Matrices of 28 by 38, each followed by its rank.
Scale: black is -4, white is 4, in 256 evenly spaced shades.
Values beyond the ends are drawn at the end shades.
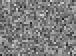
full rank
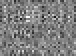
five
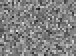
full rank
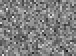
full rank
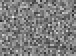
full rank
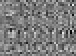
five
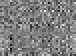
five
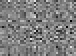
five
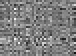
five
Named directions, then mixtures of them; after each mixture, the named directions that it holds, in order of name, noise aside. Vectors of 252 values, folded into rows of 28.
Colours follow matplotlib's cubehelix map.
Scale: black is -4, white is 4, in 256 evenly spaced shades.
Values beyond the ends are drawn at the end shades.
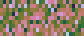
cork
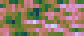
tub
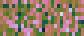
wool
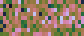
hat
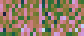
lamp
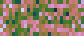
hat, tub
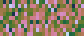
cork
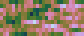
tub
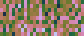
cork, lamp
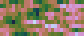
tub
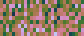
cork, lamp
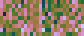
lamp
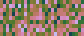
cork, lamp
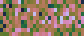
hat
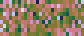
cork, hat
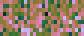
lamp, wool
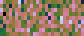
hat, lamp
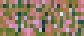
wool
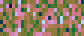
hat, wool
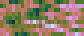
tub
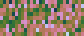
cork, tub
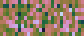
wool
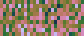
cork, lamp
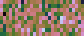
hat, lamp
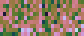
lamp, wool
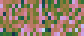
lamp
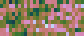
cork, tub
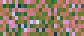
cork, wool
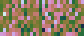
lamp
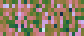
wool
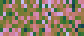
cork, lamp
